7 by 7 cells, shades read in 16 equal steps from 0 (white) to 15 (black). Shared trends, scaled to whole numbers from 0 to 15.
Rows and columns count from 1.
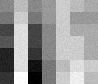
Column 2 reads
4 3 2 2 2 2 0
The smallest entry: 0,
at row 7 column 2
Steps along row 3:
down up down down up same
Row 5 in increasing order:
2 3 3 5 7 12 13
